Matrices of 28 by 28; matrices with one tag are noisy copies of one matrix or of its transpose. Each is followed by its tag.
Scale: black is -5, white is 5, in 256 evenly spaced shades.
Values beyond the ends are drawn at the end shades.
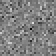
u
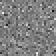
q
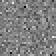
q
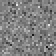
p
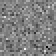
p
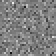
q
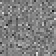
q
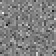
q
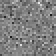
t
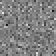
q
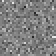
q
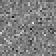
u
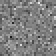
t
